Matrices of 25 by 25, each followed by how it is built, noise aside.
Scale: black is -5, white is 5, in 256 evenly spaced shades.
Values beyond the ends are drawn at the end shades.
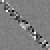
banded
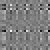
low rank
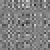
low rank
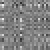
low rank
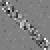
banded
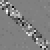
banded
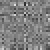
low rank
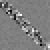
banded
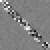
banded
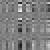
low rank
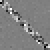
banded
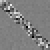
banded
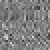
low rank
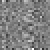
low rank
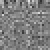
low rank
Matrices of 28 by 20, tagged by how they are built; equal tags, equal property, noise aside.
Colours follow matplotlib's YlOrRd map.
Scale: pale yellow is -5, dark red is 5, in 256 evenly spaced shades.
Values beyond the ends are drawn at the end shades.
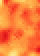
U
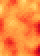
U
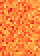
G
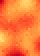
U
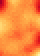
U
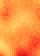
U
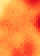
U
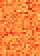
G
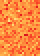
G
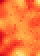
U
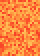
G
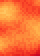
U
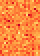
G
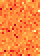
G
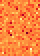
G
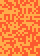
G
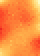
U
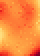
U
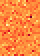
G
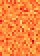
G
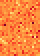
G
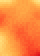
U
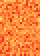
G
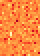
G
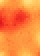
U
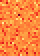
G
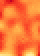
U
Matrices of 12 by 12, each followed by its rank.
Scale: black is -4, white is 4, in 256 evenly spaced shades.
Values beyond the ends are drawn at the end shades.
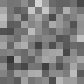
full rank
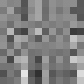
two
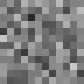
full rank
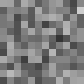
full rank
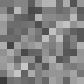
full rank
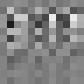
two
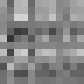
two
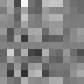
two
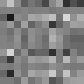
two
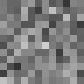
full rank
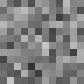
full rank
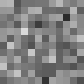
full rank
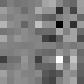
two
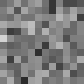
full rank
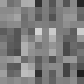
two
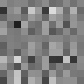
two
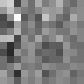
two
